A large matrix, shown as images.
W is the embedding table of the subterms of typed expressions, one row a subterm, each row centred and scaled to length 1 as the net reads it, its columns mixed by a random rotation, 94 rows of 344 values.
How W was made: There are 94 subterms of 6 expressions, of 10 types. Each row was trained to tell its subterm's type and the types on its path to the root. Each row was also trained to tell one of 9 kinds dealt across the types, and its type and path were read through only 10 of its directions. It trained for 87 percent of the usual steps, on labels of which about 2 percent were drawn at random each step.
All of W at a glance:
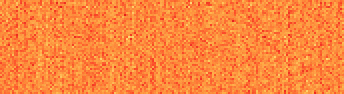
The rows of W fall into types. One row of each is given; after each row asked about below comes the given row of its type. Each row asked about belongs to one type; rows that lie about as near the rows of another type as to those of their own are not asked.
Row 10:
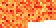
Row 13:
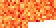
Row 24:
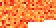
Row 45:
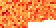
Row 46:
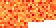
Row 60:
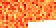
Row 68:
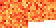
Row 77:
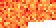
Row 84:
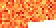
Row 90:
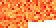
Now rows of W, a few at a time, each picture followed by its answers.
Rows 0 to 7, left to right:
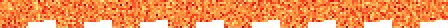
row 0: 77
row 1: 13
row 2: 13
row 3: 13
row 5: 13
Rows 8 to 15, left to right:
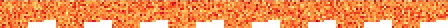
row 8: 77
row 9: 13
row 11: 24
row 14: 77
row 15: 13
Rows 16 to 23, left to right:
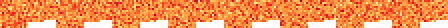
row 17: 45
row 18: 68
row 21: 68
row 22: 10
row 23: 84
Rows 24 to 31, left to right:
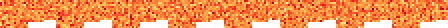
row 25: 45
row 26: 45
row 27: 24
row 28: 84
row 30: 45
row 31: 10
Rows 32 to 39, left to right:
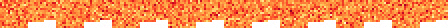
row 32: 68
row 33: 84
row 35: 24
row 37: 10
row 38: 45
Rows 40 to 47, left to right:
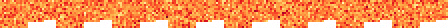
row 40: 10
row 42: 90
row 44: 90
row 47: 68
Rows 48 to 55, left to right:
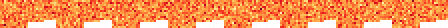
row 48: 90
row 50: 60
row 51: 90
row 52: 45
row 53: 77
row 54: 68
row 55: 13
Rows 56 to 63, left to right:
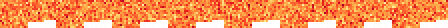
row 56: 10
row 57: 10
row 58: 24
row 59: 90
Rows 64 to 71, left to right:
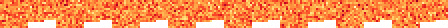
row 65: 24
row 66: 46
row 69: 68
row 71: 13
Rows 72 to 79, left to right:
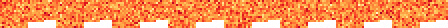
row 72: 24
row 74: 90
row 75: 24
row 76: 24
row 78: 90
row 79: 45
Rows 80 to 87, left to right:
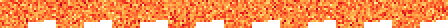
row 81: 46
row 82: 90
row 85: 45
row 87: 84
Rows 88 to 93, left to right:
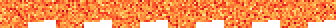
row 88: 68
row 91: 10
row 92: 60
